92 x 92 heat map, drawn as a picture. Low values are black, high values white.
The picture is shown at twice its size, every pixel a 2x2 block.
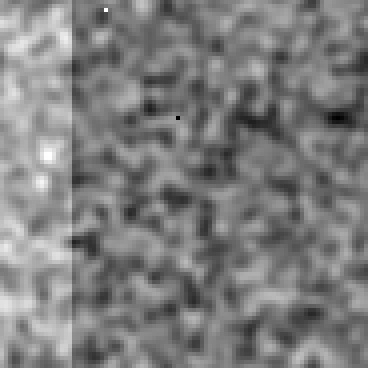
The field is mottled with small blotches. A vertical seam about 20% of the way across splits the table, and the left part is higher. Two lone cells stand out: one far higher and one far lower than their neighbours. On average the colour sits 50% of the way up the scale. No regular stripes run through it.
